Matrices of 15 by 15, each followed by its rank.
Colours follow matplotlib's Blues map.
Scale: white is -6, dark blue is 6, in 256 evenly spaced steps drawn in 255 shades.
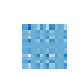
one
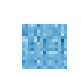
three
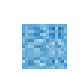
three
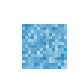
full rank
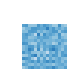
three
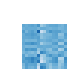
two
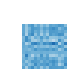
two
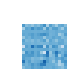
three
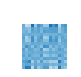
two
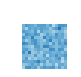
full rank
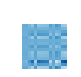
one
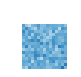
full rank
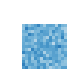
full rank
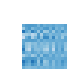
two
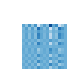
one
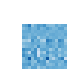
three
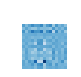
two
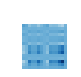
one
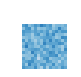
full rank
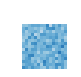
full rank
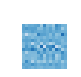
three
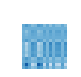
one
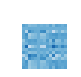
two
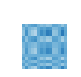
one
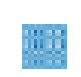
one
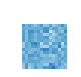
three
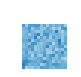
full rank
